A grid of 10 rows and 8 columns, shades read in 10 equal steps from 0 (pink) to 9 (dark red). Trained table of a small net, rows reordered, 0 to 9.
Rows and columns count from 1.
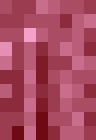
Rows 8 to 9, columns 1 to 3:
7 7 3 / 6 6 4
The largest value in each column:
7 9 6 9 7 7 5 7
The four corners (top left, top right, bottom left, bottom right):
5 6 6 6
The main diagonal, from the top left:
5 6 0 7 6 4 4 5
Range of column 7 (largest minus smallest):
2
